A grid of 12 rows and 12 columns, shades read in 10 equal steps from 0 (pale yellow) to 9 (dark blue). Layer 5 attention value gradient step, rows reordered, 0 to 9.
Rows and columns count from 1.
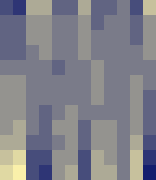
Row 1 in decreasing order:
8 7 7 6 6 6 6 5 3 3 3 2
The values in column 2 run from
0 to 8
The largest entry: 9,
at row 12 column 12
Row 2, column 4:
4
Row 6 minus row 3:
-2 -2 1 1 0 0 1 -1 0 0 -2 1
